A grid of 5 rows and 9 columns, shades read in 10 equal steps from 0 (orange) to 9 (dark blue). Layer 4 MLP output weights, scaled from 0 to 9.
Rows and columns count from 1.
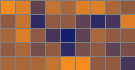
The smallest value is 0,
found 3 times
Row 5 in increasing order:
0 0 2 3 3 3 4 4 7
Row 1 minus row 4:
-4 -2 1 -2 -5 -4 -3 -3 -1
